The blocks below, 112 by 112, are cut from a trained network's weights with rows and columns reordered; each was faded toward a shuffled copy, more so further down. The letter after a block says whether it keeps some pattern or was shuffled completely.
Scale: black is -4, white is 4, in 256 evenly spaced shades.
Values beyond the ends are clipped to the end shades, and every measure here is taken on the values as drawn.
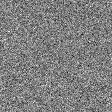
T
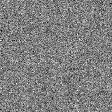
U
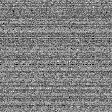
U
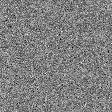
T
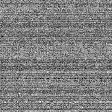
U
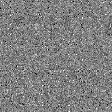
U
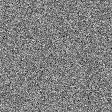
T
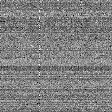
U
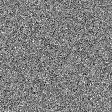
T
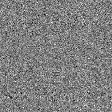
U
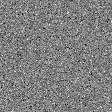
T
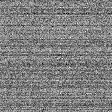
U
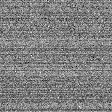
U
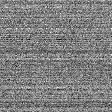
U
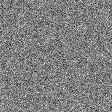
T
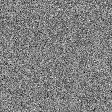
T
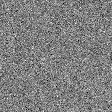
T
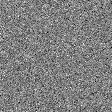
T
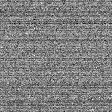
U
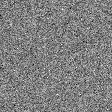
T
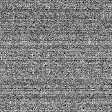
U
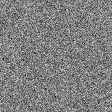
T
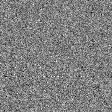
U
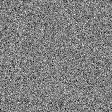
T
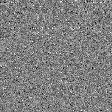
U
